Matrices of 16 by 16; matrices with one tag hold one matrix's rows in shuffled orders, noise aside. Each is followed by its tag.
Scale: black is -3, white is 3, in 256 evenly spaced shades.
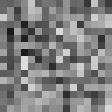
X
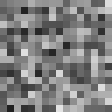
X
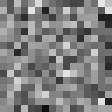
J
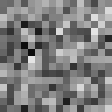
X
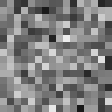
J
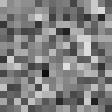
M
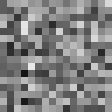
X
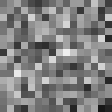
J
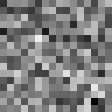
M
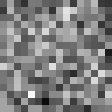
J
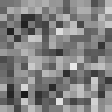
X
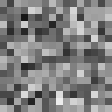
X
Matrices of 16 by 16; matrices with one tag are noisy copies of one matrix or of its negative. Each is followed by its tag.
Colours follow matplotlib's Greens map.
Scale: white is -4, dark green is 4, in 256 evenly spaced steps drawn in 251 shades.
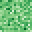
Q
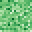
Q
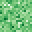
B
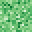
B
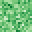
B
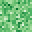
B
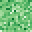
Q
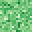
B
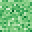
Q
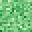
Q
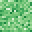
Q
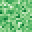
B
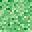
Q
